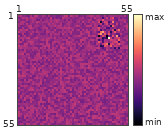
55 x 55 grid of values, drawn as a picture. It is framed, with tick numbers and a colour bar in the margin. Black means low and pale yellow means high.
There are no regular stripes. Fine speckle covers the field. The top right is the roughest part. An odd patch, rougher than its surroundings, sits in the top right.
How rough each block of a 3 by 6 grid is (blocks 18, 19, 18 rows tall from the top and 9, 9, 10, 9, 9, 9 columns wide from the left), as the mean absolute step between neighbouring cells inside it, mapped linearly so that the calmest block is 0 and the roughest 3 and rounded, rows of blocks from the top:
0 0 0 0 3 2 | 0 0 0 0 0 0 | 0 0 0 0 0 0
